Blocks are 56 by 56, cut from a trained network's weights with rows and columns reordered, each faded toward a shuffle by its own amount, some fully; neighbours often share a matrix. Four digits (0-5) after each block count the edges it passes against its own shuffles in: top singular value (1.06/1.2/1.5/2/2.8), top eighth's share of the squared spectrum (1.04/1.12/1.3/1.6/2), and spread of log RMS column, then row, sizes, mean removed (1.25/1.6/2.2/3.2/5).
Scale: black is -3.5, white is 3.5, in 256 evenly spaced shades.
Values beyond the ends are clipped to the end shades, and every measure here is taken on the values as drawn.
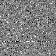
2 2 0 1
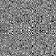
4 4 2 2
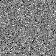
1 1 0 0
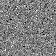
0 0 0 0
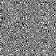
3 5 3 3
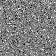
0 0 0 0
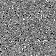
1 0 0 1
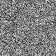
1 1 0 0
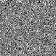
2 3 1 1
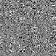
3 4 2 2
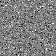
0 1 0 0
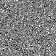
2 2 0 1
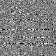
3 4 0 3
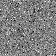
0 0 0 0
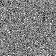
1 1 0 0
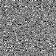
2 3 0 2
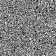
0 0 0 0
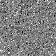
0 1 0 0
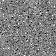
0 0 0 0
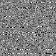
2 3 0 3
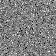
0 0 0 0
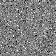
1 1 0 1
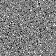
0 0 0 0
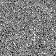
1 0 0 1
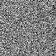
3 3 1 1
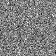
1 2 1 0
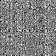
3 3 0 2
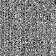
2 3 0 2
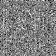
2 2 0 2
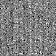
3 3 0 2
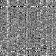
3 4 1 3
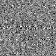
2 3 0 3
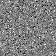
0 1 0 0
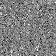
1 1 0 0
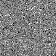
2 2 0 0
